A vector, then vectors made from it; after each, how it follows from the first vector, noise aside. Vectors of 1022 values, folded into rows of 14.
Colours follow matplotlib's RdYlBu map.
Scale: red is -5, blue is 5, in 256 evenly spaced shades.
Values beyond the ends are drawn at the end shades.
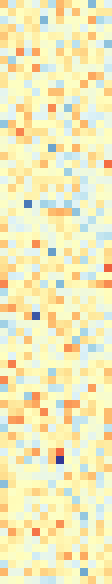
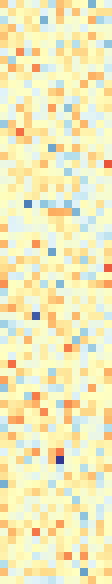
copied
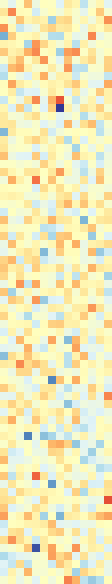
wrapped around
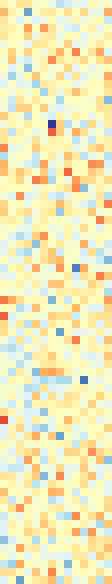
reversed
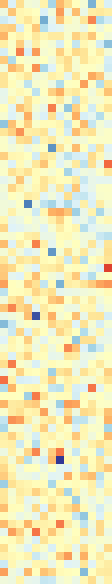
copied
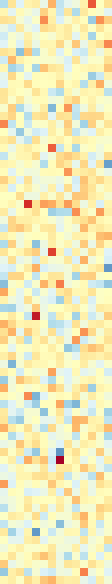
negated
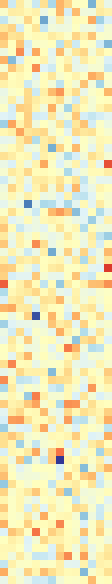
copied
